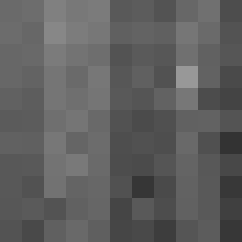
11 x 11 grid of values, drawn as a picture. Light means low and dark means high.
On average the colour sits 60% of the way up the scale. The field climbs toward the bottom right. Stripes running up and down repeat 2 times from left to right.
